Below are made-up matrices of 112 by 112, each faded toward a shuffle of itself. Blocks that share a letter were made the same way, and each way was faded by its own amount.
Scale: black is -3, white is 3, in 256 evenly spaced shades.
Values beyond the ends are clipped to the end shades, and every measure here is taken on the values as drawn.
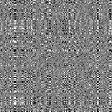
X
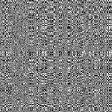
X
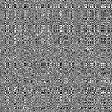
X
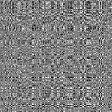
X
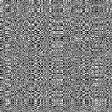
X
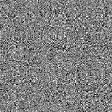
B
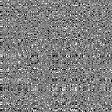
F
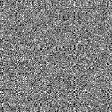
B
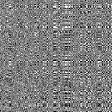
X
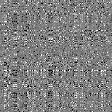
F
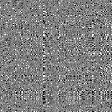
F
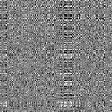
X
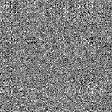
B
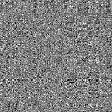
B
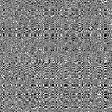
X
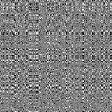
X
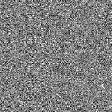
B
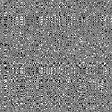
F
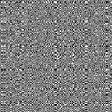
X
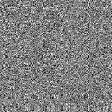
B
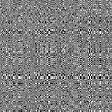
X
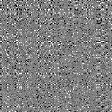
F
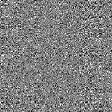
B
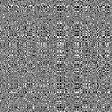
X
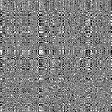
X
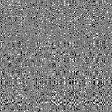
F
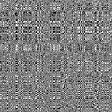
X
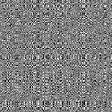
X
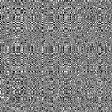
X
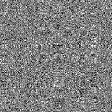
B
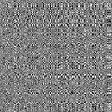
X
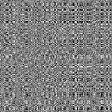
X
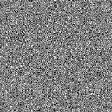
B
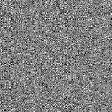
B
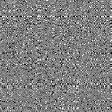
F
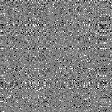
F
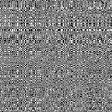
X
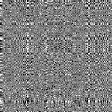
X
